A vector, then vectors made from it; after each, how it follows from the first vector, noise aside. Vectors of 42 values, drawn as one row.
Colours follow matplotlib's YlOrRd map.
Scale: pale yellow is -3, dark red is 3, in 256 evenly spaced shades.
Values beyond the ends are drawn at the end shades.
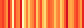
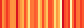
reversed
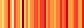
sign-scrambled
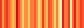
reversed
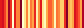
scaled up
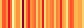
sign-scrambled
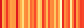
reversed
